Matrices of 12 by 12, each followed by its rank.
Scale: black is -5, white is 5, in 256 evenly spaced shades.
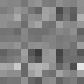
two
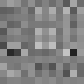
two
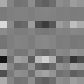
one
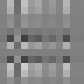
one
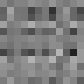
two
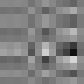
one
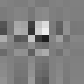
one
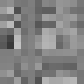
two
